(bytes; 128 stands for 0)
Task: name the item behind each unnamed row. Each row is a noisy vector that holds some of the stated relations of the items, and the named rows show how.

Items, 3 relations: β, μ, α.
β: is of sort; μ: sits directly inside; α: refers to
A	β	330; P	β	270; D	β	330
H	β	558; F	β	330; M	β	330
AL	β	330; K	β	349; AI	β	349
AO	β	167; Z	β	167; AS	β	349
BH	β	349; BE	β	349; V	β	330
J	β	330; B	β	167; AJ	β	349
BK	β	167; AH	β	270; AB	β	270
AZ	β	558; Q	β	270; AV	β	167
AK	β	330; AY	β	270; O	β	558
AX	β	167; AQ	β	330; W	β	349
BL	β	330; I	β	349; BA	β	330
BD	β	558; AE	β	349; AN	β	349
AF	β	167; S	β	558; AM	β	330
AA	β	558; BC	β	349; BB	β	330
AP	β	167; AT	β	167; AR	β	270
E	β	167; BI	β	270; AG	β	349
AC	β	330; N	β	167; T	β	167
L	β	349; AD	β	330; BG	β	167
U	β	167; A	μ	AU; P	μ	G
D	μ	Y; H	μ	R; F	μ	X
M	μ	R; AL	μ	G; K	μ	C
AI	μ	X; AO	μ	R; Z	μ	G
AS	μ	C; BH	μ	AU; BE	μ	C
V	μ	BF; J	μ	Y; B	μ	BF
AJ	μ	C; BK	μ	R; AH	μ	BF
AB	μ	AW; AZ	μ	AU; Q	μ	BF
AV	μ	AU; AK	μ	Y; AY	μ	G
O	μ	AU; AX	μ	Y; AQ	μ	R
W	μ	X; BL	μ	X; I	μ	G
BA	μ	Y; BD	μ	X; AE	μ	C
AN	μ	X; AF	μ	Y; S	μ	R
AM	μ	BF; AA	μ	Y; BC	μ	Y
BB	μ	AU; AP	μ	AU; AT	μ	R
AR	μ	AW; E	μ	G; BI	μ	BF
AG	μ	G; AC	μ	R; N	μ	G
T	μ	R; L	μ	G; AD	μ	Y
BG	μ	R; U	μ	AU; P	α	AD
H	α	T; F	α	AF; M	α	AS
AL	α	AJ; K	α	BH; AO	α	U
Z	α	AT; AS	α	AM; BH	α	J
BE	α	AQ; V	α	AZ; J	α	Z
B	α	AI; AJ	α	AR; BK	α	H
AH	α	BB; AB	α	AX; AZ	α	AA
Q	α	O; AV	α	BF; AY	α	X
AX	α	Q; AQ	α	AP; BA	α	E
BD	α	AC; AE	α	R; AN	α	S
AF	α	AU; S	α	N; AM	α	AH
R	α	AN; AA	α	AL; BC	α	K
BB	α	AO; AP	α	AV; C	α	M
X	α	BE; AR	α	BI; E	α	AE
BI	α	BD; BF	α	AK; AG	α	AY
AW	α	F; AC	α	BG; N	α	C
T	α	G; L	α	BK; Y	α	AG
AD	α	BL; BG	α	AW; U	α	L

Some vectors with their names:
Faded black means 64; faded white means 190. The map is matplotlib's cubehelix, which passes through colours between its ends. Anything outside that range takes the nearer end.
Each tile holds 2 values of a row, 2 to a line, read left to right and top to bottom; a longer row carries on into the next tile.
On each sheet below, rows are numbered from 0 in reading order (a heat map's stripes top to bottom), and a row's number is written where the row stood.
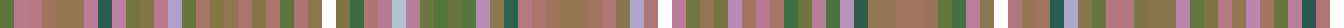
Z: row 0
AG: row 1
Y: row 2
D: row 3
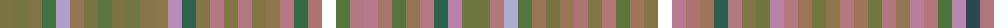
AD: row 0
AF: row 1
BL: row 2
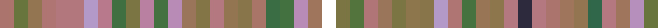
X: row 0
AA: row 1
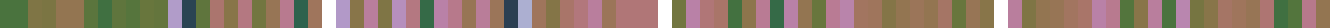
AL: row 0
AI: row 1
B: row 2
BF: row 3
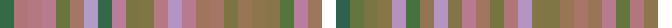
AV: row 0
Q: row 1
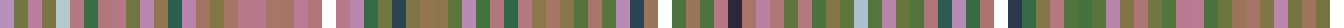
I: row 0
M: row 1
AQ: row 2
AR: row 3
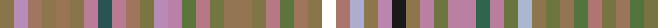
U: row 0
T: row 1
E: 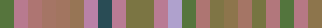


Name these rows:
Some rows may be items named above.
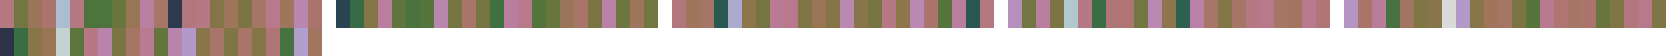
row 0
AN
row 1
BI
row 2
AK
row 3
I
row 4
O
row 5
AY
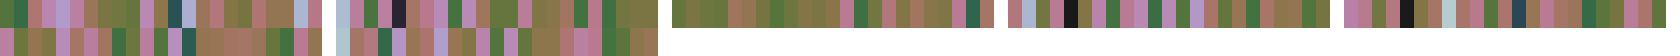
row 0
BE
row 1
R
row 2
V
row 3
AO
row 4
H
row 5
Y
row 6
G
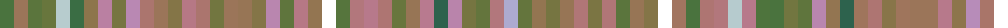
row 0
AH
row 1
AF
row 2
BC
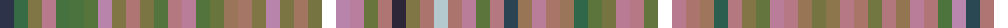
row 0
AR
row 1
S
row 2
BL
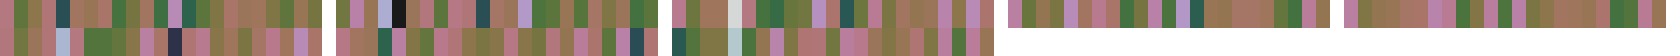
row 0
AW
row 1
BG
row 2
L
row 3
Y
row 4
BF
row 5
AN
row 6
A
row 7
P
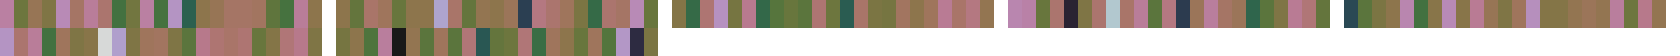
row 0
Y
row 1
AZ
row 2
AJ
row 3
S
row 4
AB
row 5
O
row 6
AC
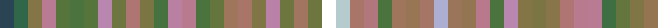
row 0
BI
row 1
AU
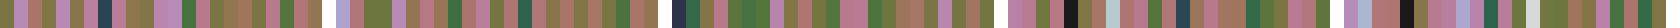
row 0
N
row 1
C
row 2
AR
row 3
H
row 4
AT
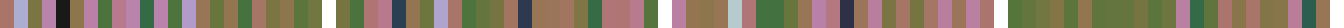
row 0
BK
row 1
BD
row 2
AS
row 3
F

